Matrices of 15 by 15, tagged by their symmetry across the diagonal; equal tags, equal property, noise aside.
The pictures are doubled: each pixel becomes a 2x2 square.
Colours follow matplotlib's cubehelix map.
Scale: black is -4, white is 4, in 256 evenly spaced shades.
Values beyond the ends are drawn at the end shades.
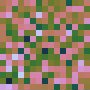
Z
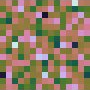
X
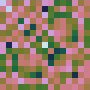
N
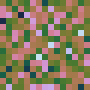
Z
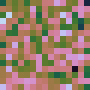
Z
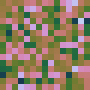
X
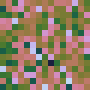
Z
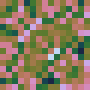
N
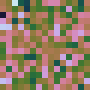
X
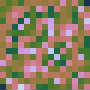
N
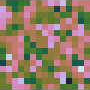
X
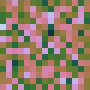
Z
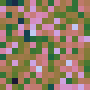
Z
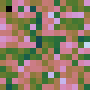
Z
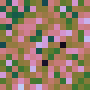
N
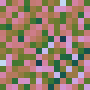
N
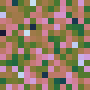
X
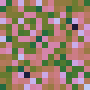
N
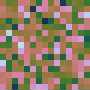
X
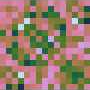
N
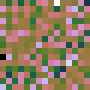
X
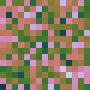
Z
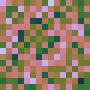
N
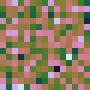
X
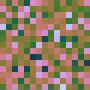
X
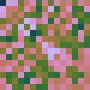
N
